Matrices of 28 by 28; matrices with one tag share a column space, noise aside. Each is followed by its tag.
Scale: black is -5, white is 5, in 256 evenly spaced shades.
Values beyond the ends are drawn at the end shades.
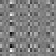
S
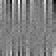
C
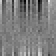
C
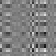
S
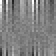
C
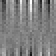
C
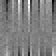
C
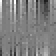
C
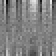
C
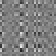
S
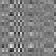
S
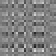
S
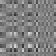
S
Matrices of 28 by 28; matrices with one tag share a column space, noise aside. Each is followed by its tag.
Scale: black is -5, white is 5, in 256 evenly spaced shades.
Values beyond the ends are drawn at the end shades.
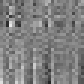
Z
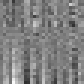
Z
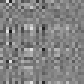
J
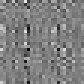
J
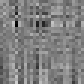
Z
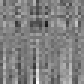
Z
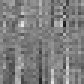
Z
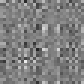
J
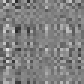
J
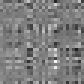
J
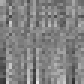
Z
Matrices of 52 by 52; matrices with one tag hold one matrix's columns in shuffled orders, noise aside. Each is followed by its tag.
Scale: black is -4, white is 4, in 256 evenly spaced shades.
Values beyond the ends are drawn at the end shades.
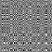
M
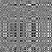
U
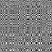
M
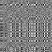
U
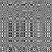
U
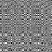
M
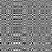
M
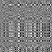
U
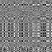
U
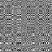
M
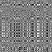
U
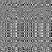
U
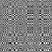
M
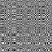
M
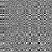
M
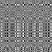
U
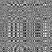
U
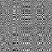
M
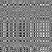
U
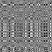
U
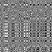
U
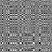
M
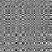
M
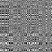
M
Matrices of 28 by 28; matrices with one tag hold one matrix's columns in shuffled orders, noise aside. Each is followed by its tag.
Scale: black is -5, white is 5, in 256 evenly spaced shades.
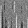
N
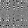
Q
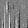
N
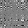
Q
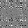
Q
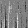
N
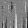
N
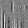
N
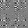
Q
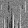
N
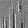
N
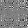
Q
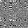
Q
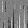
N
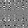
Q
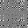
Q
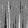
N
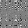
Q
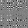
Q
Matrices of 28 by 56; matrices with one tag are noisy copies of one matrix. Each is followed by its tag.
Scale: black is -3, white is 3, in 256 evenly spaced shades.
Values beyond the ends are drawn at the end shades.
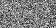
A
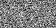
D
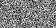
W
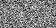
D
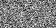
D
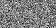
A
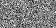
W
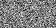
D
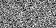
D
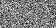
A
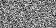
D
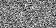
D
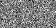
W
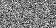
A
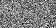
A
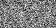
D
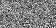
A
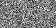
W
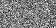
A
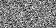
D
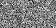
W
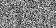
W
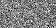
A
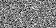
D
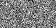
W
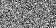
A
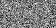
A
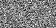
D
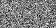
A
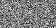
A
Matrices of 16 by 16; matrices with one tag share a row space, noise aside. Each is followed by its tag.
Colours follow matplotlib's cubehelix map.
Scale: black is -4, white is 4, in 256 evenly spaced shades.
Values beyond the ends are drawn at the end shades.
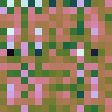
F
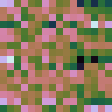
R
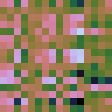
R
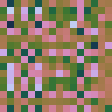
F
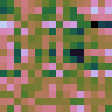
R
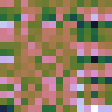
R
